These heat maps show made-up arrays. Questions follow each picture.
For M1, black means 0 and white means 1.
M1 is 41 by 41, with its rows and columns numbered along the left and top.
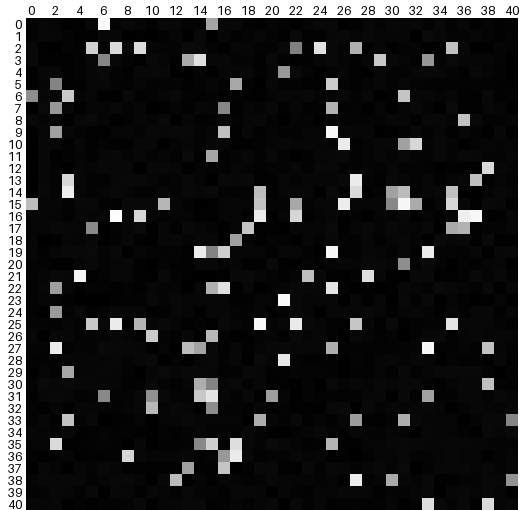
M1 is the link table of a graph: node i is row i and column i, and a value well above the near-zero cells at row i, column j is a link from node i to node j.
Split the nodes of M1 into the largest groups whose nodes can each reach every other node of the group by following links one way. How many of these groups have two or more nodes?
2
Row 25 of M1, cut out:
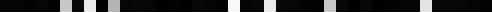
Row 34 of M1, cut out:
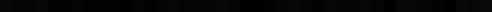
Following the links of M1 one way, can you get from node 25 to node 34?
no
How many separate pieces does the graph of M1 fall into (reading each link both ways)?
5
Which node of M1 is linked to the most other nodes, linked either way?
node 15
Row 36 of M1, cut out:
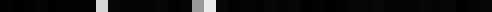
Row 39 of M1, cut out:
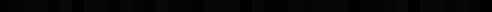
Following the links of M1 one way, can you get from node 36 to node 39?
no
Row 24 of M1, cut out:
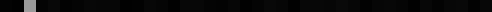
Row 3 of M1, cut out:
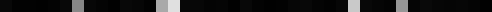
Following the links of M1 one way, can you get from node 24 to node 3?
yes
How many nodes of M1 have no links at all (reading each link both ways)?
3
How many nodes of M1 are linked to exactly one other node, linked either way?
10
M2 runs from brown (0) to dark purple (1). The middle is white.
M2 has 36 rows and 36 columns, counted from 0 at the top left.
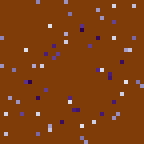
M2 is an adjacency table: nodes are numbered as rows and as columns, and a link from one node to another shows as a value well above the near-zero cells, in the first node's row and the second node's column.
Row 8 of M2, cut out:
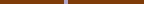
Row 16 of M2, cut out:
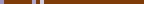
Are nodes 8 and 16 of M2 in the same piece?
yes
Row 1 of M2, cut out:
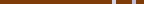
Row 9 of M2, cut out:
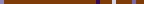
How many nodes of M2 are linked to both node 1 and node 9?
2
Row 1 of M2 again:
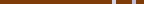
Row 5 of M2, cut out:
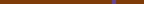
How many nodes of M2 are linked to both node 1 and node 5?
1
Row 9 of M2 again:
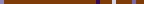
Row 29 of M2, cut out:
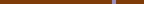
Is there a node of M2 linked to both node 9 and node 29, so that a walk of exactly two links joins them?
yes
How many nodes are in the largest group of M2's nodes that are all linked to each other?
2
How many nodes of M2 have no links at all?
1
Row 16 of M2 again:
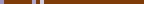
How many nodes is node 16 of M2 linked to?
3
